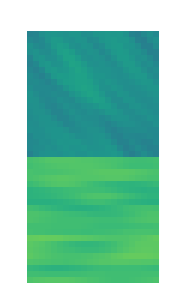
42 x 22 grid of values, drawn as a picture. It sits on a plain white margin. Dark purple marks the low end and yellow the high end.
It is made of 2 by 1 panels. Panel 1,1: middling, slanting down to the right, faint in contrast. Panel 2,1: high, streaked across, faint in contrast.
